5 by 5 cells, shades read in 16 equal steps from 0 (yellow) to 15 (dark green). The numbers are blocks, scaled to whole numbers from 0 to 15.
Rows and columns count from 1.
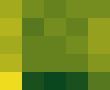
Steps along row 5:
up up down down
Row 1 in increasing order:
5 8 8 8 9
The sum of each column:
18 50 50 48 37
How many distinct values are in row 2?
5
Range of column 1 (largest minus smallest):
5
